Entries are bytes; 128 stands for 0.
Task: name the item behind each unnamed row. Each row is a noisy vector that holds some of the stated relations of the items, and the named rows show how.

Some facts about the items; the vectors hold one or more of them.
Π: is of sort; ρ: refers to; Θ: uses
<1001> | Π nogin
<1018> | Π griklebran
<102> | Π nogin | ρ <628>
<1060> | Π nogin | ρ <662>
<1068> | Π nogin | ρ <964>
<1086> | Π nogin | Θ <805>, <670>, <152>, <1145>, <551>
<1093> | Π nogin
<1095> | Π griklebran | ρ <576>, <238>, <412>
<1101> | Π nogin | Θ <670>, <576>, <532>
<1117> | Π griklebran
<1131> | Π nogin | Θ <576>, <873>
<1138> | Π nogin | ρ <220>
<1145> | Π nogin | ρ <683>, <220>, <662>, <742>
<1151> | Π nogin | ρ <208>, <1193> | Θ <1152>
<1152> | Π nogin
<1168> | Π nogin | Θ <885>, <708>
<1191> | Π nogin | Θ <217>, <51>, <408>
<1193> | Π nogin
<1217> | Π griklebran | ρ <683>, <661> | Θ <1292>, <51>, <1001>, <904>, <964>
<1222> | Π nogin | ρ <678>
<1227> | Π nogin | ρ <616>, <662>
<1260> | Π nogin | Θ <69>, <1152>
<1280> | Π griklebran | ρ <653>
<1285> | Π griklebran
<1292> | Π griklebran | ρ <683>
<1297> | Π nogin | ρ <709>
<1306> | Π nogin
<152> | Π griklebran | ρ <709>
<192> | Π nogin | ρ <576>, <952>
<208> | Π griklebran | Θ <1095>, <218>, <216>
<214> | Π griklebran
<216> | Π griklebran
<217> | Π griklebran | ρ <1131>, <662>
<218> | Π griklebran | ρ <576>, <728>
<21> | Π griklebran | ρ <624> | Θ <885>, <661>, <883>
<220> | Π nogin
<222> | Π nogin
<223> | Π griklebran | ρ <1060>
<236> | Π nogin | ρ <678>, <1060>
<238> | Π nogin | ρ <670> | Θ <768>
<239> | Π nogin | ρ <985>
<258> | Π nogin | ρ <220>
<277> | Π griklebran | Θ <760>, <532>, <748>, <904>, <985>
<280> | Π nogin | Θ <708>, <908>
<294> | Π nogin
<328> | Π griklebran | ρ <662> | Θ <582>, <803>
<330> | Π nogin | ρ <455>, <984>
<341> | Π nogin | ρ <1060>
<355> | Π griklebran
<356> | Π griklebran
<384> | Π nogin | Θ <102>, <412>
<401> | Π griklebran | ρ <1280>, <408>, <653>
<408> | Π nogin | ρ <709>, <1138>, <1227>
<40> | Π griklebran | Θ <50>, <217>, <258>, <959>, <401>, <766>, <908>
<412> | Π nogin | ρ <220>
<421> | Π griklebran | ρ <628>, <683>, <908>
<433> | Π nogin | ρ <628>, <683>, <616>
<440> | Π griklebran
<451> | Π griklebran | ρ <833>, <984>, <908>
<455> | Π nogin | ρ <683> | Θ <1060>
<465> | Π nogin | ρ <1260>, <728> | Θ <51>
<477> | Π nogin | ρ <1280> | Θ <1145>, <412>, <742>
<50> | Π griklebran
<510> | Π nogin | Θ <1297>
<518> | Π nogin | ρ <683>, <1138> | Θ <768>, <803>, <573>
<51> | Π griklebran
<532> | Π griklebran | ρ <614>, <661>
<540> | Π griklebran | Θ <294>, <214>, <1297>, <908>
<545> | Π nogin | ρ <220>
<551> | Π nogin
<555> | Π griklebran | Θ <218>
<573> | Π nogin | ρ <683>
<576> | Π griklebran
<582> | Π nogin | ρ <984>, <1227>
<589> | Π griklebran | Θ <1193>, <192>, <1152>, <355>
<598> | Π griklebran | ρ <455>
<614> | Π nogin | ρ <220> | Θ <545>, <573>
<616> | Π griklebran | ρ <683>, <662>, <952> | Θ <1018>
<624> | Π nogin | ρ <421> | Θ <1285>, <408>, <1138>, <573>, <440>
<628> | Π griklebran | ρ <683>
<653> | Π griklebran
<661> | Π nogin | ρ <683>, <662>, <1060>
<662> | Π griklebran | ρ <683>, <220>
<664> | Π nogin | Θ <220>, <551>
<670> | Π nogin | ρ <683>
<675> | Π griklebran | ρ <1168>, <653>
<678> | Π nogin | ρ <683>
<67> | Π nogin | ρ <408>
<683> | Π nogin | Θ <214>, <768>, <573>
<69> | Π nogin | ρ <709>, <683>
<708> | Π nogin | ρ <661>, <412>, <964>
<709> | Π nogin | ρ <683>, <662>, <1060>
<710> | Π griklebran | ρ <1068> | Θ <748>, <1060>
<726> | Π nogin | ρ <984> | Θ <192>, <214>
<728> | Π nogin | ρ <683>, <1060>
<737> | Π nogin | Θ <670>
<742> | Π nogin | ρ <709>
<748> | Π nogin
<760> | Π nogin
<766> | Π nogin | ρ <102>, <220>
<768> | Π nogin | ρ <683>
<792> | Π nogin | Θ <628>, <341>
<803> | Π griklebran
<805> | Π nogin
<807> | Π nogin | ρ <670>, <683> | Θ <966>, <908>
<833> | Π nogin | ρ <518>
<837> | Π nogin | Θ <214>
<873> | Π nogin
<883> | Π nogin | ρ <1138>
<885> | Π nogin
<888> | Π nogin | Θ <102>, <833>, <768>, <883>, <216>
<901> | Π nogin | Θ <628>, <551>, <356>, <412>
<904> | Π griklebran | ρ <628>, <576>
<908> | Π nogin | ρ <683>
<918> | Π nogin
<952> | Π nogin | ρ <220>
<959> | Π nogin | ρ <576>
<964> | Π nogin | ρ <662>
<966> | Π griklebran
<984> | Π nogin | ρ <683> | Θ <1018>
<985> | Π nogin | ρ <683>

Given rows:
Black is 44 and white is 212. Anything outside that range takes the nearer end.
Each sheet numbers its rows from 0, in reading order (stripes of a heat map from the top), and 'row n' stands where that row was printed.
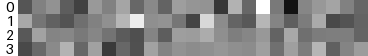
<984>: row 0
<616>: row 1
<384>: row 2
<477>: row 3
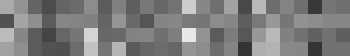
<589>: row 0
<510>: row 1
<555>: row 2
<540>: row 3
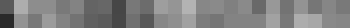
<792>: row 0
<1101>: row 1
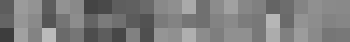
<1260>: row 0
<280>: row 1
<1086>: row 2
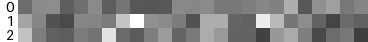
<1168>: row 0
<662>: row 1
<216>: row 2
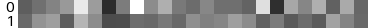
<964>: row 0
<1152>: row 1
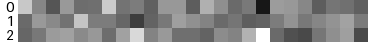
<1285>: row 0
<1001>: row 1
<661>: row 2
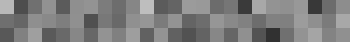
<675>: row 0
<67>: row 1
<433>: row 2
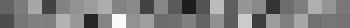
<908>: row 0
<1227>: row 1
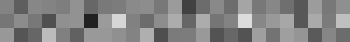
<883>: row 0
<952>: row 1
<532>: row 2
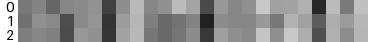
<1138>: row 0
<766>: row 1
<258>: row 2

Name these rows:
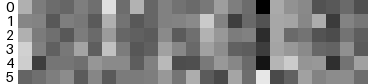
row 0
<214>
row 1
<277>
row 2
<355>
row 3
<51>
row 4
<401>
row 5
<330>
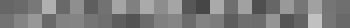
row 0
<582>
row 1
<885>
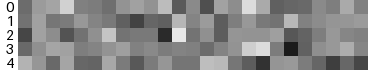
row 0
<341>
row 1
<1191>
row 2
<683>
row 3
<728>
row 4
<356>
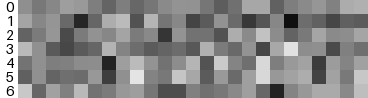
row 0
<465>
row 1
<628>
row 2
<807>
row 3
<40>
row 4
<412>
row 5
<614>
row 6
<959>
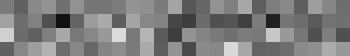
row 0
<833>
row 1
<421>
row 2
<217>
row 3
<236>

